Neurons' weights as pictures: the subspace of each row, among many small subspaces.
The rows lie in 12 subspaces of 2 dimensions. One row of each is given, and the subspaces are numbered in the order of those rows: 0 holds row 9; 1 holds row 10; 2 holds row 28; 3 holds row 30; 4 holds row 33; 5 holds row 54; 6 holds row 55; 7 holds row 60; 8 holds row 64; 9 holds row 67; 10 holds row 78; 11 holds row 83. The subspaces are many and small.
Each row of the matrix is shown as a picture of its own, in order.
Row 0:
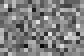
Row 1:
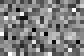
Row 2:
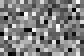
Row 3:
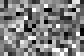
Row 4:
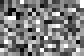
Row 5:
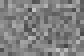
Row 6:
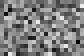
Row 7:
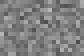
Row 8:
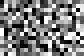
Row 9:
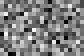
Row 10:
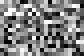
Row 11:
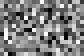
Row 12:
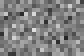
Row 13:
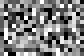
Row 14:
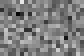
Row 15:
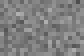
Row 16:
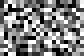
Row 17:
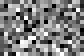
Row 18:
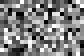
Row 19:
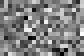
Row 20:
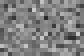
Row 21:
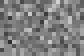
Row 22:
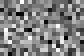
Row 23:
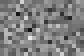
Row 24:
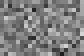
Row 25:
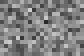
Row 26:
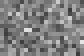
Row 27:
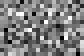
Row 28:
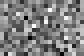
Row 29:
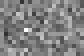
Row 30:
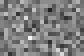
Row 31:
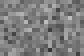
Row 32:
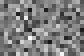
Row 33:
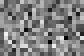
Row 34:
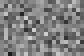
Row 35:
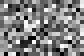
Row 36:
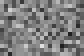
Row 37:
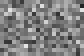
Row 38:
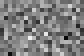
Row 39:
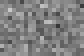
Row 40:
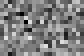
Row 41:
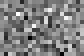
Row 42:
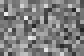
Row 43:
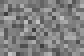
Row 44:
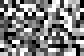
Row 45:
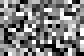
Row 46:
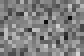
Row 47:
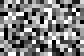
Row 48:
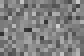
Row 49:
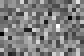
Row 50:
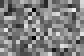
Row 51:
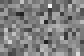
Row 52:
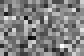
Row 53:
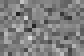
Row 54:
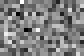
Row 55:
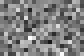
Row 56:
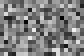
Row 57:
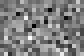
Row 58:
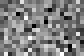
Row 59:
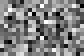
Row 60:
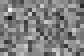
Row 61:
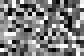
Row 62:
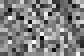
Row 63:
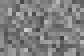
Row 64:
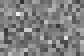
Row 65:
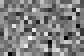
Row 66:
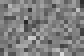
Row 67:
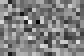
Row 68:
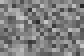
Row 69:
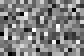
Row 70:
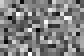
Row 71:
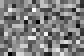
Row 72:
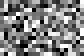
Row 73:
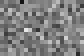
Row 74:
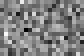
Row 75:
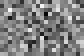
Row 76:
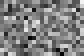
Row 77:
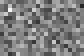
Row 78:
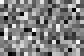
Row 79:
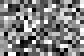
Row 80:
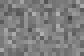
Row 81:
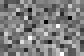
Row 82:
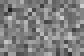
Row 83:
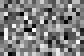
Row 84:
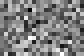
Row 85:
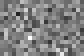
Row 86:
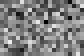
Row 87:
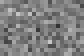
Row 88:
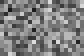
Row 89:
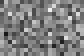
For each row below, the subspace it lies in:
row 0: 4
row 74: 5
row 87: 1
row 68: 9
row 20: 4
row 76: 3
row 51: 9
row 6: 11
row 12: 0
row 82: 7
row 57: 2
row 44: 4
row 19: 1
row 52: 2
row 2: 10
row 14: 8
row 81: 6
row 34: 11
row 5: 1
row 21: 4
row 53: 3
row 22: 8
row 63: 5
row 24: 1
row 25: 9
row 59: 7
